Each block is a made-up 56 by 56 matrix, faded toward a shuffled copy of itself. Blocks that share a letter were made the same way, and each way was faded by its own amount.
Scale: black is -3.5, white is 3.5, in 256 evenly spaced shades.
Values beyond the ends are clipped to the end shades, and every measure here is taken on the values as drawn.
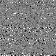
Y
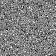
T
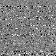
Y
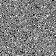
T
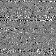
Y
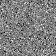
T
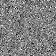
T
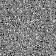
T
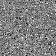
T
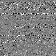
Y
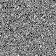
T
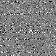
Y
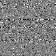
Y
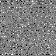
Y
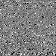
Y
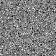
T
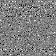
Y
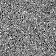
T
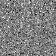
T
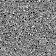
T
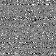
Y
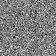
T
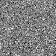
T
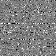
Y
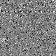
T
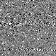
Y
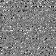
Y
